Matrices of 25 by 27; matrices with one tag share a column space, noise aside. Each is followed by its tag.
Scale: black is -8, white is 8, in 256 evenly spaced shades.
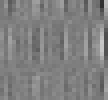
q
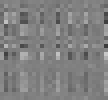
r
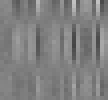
q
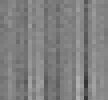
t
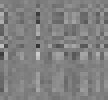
r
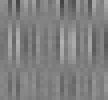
q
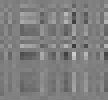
r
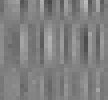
q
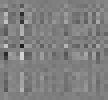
r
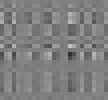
r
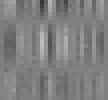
q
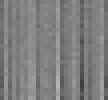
t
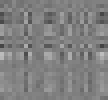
r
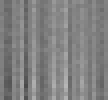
t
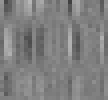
q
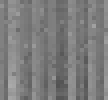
t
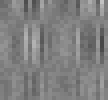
q
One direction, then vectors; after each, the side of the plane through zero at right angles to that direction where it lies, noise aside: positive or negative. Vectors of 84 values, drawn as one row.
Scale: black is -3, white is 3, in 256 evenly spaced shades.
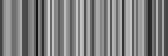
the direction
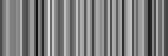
positive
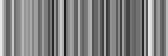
negative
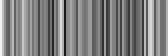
negative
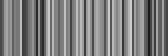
positive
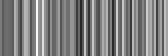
negative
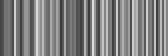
negative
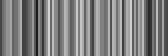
positive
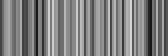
positive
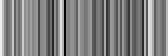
negative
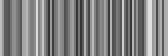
negative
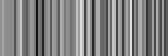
positive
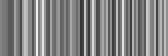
negative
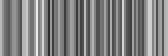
negative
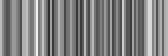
negative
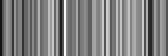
positive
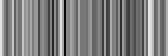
negative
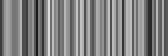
positive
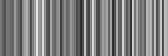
negative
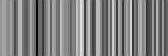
positive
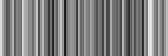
negative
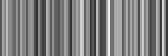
positive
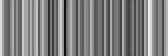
negative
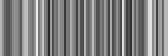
negative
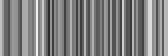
negative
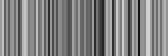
negative
